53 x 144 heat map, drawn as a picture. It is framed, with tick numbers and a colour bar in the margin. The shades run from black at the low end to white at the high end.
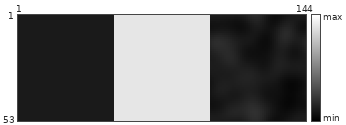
It is made of 1 by 3 panels. Panel 1,1: very low, flat. Panel 1,2: very high, flat. Panel 1,3: very low, smooth, faint in contrast.
